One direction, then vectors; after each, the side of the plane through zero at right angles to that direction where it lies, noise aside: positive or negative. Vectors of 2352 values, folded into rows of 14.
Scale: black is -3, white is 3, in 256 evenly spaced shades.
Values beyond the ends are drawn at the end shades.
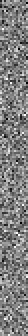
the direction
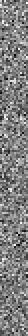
negative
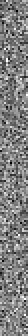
positive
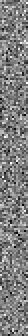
negative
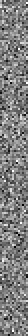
negative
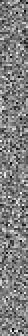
positive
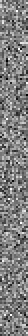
negative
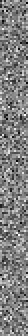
positive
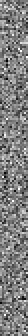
negative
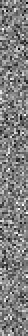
positive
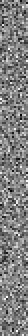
positive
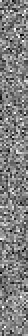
negative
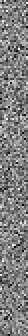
negative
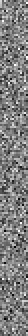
negative
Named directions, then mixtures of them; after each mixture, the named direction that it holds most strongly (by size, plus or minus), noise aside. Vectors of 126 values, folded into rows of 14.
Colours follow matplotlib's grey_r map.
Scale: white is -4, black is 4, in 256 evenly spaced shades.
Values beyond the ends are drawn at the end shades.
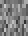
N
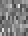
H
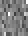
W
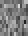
N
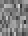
H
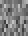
N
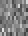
H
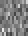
H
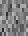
H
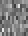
H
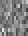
H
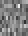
H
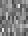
H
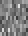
H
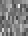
H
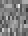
H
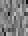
W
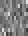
H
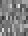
H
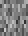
N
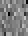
W
